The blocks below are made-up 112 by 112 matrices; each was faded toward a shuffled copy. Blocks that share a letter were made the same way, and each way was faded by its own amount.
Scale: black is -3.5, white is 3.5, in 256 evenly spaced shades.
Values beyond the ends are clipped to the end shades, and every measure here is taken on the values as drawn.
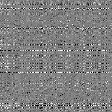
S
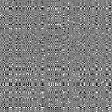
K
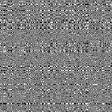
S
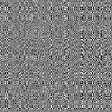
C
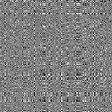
C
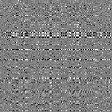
S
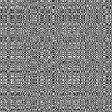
K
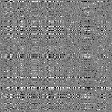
S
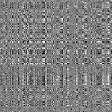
C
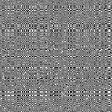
K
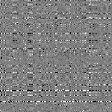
S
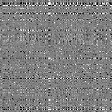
S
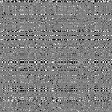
S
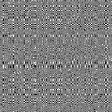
K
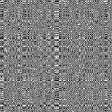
K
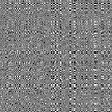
C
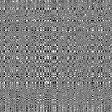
K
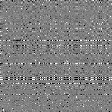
S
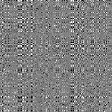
C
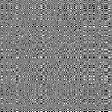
K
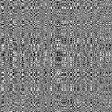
C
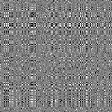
K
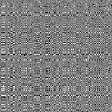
K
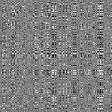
C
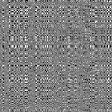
C
